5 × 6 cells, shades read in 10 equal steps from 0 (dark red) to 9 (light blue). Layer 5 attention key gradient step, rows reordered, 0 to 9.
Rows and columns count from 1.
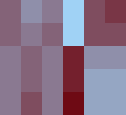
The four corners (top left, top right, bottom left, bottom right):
4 2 5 7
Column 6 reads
2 3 6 7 7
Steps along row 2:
up down up down same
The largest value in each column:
5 6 5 9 7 7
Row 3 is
5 4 5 1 6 6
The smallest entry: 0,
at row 5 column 4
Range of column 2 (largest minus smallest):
3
